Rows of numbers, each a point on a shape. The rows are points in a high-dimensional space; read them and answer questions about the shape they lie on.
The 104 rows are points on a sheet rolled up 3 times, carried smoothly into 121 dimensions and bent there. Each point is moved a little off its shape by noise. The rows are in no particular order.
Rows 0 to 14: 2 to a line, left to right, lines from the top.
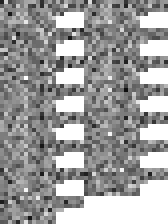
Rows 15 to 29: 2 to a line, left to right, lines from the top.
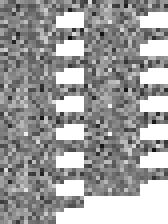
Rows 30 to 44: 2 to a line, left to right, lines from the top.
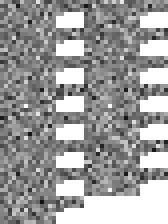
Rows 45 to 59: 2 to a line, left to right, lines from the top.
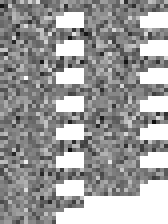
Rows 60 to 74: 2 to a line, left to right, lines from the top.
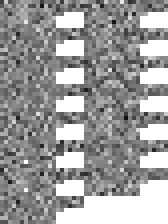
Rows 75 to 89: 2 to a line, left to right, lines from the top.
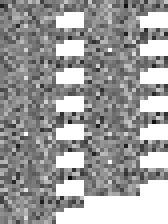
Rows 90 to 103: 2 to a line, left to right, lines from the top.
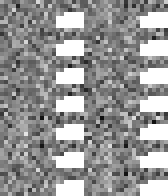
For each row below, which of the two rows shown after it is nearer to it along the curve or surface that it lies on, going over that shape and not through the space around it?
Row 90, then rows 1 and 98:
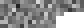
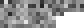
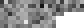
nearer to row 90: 98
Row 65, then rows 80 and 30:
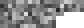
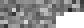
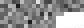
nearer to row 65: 30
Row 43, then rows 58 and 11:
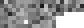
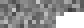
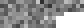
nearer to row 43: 58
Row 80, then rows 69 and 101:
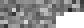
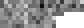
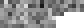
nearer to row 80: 69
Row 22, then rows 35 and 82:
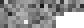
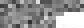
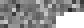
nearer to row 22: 82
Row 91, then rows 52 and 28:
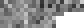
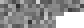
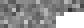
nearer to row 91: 28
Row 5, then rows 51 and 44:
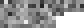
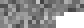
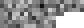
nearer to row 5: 44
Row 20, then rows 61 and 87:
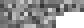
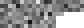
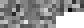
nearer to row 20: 61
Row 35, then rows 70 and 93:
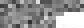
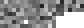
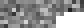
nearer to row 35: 93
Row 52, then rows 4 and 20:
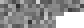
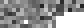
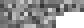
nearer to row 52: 20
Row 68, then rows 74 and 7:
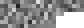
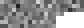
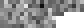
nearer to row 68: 74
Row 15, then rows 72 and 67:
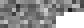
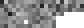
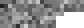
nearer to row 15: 72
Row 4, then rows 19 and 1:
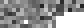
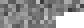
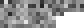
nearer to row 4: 1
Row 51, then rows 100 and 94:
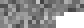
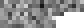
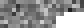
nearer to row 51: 94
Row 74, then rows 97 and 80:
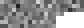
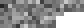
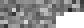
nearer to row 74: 80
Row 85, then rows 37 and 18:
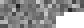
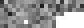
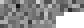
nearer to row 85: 18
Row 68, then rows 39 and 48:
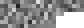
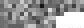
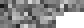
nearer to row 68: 48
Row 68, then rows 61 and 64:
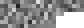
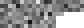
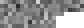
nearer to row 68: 61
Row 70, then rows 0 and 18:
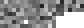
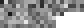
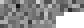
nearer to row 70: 0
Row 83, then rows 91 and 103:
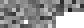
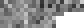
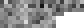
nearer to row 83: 103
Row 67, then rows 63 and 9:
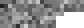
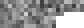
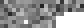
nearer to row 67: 63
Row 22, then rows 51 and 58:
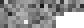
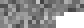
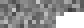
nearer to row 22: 58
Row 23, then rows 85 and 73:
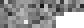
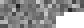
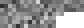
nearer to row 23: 85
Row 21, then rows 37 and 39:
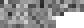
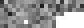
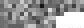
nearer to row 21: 39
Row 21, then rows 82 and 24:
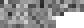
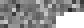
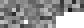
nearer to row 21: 24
